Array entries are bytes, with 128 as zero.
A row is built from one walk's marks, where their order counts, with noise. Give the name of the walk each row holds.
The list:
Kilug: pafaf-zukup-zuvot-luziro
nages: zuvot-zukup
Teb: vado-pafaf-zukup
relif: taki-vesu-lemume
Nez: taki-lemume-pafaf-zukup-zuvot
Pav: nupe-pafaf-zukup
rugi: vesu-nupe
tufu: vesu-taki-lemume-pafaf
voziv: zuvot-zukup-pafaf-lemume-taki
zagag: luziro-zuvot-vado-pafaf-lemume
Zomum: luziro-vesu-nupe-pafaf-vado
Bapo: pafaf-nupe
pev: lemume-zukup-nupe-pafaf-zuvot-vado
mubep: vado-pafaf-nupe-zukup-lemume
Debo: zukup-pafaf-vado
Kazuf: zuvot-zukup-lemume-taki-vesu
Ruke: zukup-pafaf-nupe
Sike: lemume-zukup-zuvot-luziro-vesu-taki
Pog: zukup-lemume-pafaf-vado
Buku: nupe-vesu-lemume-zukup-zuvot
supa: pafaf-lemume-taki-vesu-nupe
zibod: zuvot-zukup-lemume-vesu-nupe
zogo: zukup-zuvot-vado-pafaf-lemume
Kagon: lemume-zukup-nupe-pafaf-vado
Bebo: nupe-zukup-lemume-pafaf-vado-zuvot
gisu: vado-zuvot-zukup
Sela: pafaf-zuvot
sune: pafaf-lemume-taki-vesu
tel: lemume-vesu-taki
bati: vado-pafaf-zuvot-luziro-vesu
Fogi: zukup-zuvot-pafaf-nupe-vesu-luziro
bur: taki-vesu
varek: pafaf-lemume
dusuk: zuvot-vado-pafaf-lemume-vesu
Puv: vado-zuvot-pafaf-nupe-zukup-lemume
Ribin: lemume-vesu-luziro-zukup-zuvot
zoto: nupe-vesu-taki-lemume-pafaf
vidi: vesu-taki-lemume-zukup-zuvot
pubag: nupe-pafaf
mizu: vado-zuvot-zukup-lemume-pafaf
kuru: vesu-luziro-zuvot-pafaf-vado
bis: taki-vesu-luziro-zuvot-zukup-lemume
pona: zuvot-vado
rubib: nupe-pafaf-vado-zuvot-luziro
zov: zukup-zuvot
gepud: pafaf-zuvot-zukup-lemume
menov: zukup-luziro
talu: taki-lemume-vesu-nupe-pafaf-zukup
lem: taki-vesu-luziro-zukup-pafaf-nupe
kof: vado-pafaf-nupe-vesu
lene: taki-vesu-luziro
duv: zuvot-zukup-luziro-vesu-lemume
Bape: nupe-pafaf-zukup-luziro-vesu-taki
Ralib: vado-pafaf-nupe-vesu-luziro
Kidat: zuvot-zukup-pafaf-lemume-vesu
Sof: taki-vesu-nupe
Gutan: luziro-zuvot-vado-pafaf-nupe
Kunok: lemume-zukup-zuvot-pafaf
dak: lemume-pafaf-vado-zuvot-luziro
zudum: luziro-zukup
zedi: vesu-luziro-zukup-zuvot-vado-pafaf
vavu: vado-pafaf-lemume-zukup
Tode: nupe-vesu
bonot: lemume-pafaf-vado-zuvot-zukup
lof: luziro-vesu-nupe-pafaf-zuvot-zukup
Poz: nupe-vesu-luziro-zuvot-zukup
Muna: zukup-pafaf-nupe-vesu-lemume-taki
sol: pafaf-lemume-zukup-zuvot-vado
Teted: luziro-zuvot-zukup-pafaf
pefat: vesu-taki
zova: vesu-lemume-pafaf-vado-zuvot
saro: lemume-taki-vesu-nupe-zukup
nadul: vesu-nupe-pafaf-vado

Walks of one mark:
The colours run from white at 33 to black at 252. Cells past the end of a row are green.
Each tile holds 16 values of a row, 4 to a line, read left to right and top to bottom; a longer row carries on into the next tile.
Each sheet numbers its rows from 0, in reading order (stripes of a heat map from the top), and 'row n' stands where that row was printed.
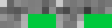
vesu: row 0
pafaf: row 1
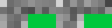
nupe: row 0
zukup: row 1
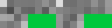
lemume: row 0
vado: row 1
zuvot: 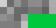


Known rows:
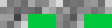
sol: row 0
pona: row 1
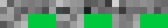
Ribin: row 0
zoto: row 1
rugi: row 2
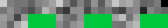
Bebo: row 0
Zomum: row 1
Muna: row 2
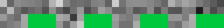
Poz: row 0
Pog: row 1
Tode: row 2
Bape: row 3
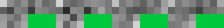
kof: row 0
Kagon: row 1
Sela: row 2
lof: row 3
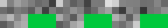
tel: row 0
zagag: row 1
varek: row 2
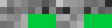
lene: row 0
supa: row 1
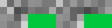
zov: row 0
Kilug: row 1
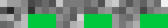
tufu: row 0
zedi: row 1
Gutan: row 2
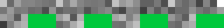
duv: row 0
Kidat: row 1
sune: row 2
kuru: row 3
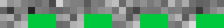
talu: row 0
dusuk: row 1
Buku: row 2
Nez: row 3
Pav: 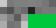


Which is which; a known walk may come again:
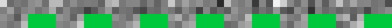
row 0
pona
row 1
Teted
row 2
lof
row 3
saro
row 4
bati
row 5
Ralib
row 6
Kidat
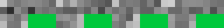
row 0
Bapo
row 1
pefat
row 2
zedi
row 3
Tode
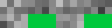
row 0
Sike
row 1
bur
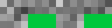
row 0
Buku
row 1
menov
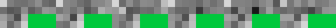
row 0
Debo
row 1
zogo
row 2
gisu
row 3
Teb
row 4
mubep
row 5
Kunok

